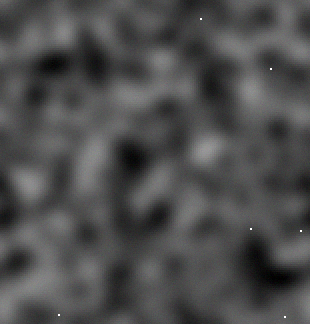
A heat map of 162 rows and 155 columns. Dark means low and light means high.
Grain: smooth. Slope: none. Average level on the scale: 30%. Stripes: none. Lone odd cells: 6, each higher than its neighbours. Odd rows or columns: none.
